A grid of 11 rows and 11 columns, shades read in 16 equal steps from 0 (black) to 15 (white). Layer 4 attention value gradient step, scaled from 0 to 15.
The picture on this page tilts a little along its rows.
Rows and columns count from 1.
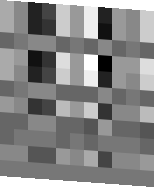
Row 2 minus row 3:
4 1 -6 -5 6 2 8 -7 3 1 6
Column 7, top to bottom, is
14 14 6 15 14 6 12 5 6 10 7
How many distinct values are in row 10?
5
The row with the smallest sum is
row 8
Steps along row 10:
same down same up down up down up same up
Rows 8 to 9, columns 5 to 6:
6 6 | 6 7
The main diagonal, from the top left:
10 8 8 3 12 6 12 9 7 8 7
